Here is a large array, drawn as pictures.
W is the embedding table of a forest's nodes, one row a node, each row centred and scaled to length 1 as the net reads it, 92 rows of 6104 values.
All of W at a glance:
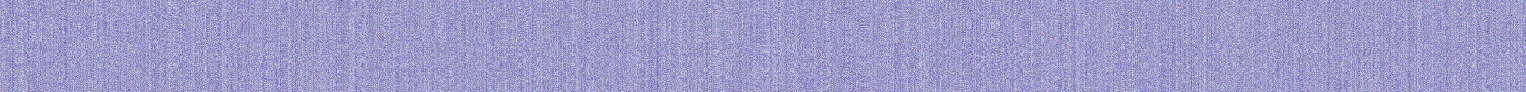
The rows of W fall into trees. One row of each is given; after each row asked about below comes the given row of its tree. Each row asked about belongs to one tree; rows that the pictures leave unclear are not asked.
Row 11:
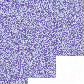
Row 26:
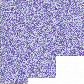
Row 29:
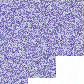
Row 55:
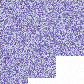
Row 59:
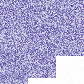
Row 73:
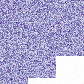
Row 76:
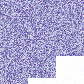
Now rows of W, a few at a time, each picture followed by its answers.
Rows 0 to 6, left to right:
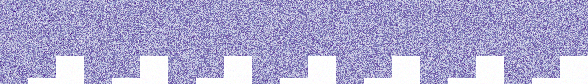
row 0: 59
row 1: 76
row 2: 55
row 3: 11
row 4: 55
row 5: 76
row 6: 29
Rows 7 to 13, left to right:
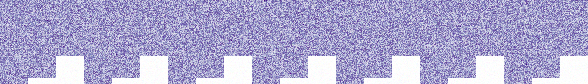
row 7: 55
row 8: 55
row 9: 11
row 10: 29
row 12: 55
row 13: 73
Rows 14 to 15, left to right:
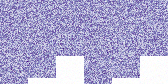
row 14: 29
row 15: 26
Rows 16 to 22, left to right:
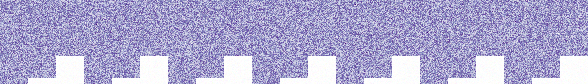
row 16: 55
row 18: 29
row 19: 26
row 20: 73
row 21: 76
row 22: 76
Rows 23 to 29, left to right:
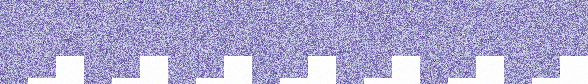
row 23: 26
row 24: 76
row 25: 76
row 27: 76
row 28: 26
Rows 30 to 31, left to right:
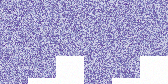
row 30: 55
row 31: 76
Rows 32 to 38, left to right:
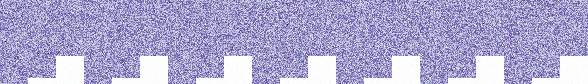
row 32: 59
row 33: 76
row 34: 55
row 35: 29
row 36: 76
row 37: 59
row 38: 26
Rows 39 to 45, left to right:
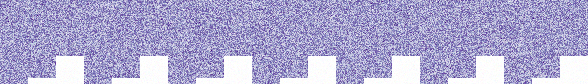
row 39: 76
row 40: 76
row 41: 59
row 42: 26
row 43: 55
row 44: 11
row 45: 29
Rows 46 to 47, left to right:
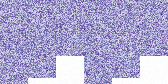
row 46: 11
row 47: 26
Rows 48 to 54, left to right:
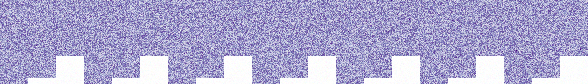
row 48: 11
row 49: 55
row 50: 29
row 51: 29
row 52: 29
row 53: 55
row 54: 26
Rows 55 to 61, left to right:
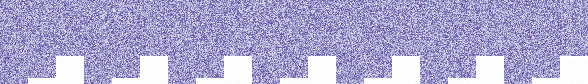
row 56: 11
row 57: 76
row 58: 29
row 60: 76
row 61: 11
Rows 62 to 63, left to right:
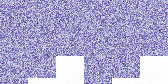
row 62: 29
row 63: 55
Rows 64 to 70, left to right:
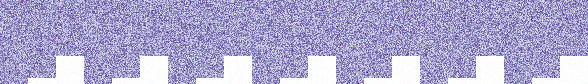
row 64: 55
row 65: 55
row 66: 73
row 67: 55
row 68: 29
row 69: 76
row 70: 29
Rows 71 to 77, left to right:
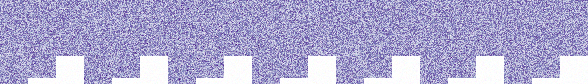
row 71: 29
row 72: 11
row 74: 11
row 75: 29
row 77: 73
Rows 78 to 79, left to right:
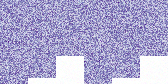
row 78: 55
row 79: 59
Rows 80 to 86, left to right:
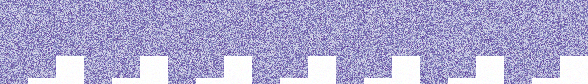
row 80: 11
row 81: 76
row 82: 11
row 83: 29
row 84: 11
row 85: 26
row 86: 11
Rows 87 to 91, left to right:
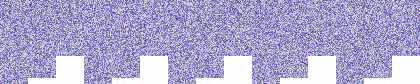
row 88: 11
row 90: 73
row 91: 11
